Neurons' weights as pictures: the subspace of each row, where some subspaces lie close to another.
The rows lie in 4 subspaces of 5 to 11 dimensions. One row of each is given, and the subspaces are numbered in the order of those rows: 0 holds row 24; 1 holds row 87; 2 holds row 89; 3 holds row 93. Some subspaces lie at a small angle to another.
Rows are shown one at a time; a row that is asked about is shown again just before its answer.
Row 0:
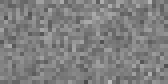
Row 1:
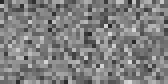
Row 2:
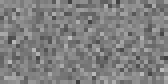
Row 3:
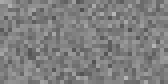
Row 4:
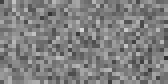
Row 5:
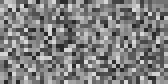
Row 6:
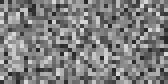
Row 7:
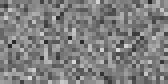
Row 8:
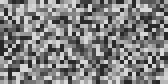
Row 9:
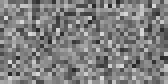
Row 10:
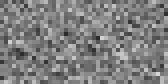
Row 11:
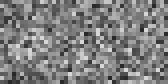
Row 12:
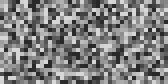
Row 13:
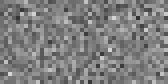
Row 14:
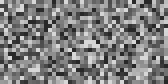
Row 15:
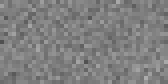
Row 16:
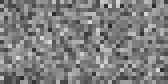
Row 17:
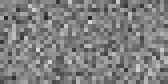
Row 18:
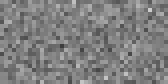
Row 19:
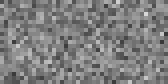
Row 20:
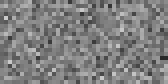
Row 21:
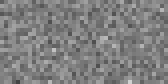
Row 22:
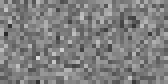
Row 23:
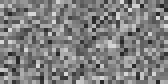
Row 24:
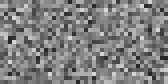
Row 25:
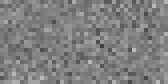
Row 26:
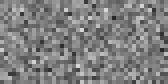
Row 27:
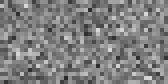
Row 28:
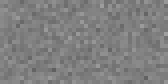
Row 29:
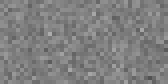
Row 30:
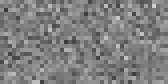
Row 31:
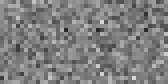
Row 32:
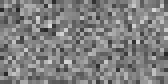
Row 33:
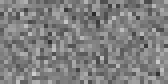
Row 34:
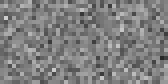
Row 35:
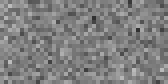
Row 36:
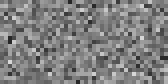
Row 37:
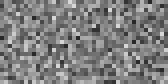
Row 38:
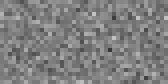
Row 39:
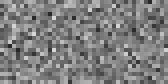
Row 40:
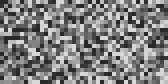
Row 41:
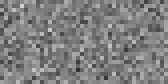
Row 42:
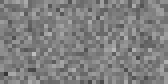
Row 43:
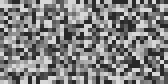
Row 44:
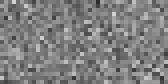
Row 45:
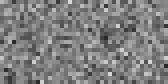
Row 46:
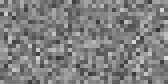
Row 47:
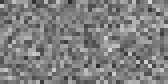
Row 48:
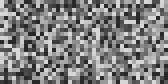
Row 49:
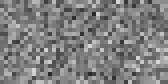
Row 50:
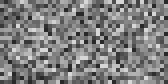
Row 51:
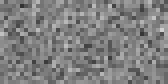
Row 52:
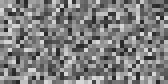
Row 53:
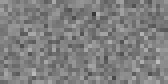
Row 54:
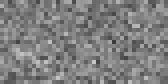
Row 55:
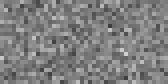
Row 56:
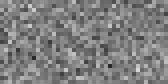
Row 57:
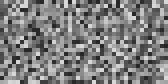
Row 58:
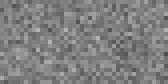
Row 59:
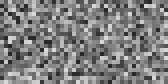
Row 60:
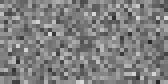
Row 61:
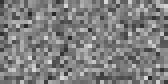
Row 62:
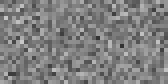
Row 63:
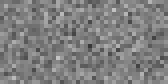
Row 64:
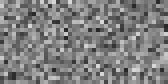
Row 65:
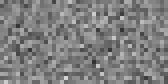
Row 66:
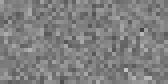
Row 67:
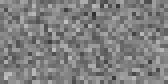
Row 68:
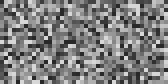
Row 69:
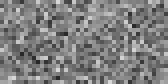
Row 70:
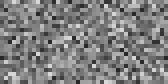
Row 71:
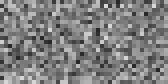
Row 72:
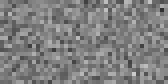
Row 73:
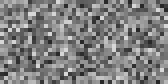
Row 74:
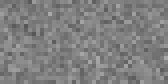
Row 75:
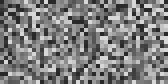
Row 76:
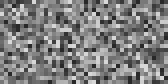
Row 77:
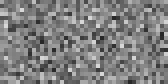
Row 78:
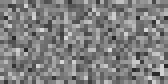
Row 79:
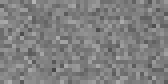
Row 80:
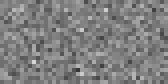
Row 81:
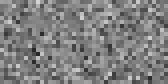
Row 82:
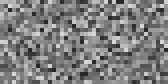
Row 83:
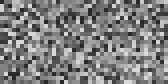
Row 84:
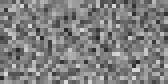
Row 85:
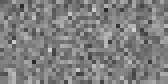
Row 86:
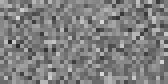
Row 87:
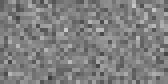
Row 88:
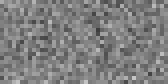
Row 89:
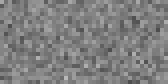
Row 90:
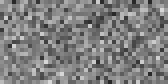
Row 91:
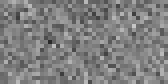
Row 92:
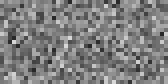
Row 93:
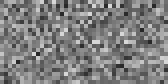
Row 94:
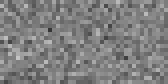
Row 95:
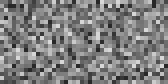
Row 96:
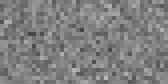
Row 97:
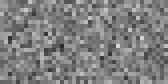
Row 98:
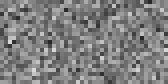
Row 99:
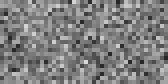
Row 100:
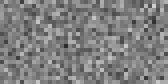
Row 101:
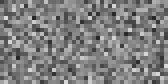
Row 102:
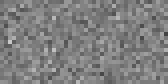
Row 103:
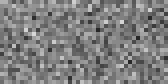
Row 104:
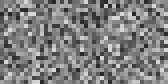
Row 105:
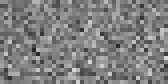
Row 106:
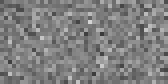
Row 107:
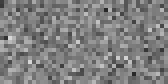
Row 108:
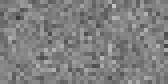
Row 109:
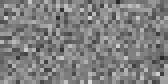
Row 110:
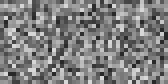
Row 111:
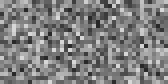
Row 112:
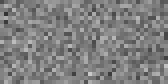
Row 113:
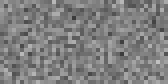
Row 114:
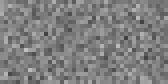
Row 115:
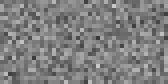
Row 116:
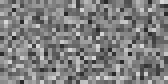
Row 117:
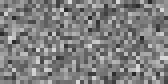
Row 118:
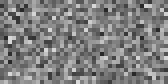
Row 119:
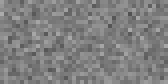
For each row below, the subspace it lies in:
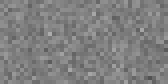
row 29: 3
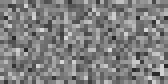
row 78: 1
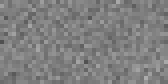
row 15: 1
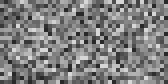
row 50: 3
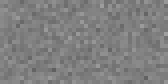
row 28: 3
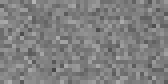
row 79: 2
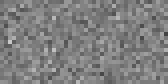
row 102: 0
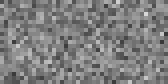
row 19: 0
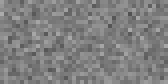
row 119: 3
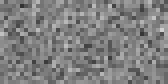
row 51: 3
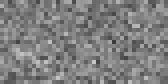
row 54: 1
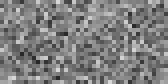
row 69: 1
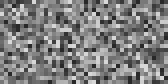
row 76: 2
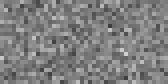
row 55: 1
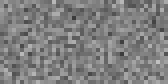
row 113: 3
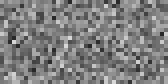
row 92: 0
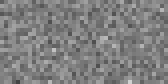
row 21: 2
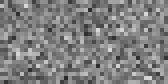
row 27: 0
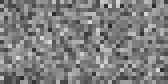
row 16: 0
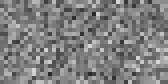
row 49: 3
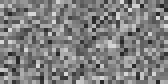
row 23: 3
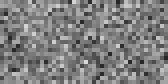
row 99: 2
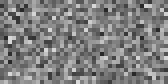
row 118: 0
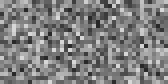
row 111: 2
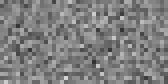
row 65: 3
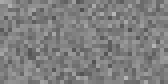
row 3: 1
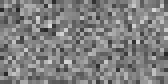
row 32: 1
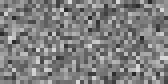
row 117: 0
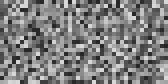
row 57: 3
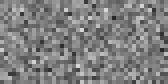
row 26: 2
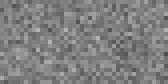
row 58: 1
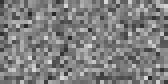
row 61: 3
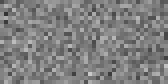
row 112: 2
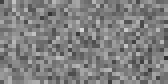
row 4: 2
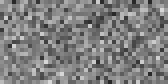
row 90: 1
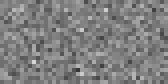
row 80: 2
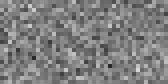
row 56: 1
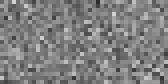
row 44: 1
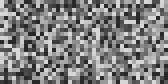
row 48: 2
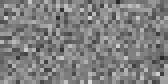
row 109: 0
